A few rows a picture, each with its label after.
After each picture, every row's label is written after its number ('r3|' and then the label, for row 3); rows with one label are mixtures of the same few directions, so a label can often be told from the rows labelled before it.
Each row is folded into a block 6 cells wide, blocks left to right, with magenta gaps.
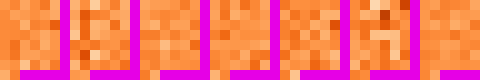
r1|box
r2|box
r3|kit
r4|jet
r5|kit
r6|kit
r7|kit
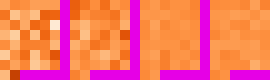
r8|kit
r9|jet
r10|box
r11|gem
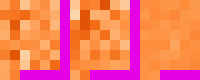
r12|box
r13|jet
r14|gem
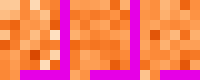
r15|jet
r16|gem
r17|jet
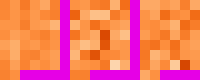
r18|box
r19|gem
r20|gem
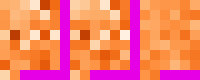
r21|jet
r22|jet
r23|kit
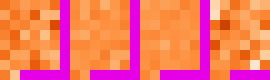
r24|kit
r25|jet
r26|kit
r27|jet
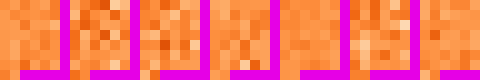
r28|box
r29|jet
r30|kit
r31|gem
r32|kit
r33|box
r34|jet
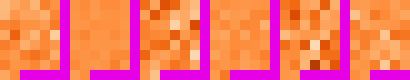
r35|jet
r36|jet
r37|kit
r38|kit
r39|gem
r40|gem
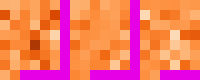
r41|gem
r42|jet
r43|gem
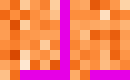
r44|box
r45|kit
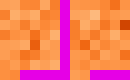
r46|gem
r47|box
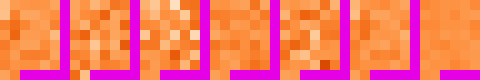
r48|jet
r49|kit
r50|jet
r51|gem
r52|gem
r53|jet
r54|kit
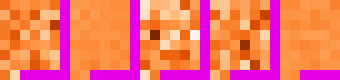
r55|kit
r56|box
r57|jet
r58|gem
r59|kit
